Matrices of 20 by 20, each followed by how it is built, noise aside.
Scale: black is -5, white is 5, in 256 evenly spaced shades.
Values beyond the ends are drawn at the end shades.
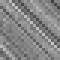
Toeplitz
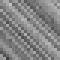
Toeplitz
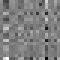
low rank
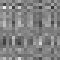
low rank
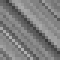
Toeplitz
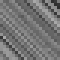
Toeplitz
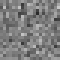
low rank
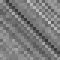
Toeplitz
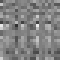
low rank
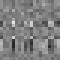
low rank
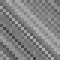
Toeplitz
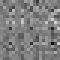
low rank
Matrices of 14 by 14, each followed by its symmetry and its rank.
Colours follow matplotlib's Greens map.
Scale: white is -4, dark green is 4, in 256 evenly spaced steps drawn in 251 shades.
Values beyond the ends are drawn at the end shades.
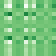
neither, rank one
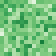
symmetric, full rank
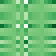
neither, rank one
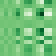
neither, rank one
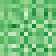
antisymmetric, rank two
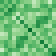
symmetric, full rank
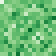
symmetric, full rank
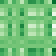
neither, rank one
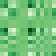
symmetric, rank one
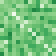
symmetric, full rank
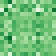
antisymmetric, rank two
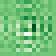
antisymmetric, rank two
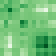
symmetric, rank two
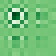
symmetric, rank one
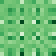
symmetric, rank two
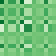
symmetric, rank one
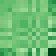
symmetric, rank two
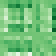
antisymmetric, rank two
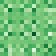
symmetric, rank two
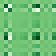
symmetric, rank one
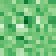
antisymmetric, rank two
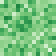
symmetric, full rank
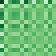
symmetric, rank one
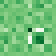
symmetric, rank two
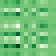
neither, rank one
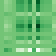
neither, rank one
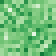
symmetric, full rank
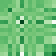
symmetric, rank two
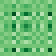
symmetric, rank one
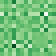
antisymmetric, rank two
